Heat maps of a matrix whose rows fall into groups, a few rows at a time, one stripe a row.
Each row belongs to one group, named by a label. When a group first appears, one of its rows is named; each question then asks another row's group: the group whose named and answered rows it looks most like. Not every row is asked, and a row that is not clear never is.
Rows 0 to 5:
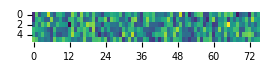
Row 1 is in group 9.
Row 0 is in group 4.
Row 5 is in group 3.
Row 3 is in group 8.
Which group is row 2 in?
4
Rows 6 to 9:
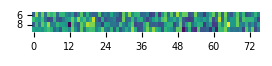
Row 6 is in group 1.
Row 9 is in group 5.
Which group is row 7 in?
8
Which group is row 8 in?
4
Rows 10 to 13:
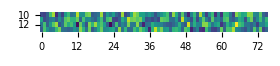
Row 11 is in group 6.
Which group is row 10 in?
6
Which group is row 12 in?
4
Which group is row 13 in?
5
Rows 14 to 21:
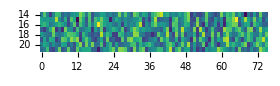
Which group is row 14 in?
5
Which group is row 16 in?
5
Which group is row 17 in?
6
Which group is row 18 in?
6
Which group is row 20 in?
8
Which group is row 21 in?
9
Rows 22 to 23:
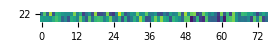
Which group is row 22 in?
1
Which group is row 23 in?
5
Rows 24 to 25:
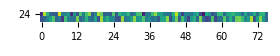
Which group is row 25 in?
6
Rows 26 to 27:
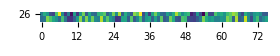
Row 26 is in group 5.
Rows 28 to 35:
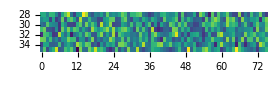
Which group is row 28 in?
6
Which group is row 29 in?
3
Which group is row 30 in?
8
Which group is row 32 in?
9
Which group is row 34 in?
9
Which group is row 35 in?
4
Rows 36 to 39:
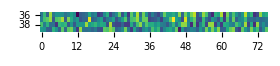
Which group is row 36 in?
1
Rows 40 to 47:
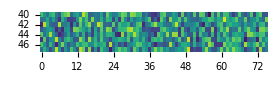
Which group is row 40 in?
6
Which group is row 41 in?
8
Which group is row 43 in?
6
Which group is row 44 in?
6
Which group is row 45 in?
4
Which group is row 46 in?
8
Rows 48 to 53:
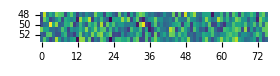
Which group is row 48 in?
1
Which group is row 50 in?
4
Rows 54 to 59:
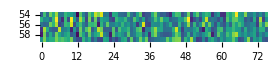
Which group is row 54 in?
4
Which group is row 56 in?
4
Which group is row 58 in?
4
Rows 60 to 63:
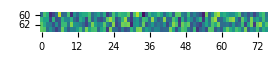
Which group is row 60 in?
9
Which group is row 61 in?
3
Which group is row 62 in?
3
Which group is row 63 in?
8
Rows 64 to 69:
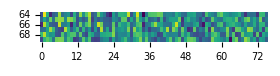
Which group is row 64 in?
9
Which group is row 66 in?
9
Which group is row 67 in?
6
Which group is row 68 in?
3
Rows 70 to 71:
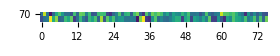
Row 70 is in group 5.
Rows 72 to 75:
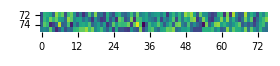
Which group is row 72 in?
1
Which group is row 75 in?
8
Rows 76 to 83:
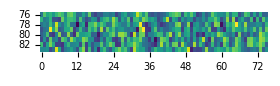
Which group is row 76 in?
1
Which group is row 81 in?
6
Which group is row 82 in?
6
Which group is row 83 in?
5
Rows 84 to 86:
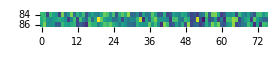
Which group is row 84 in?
3
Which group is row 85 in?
5
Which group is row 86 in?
3
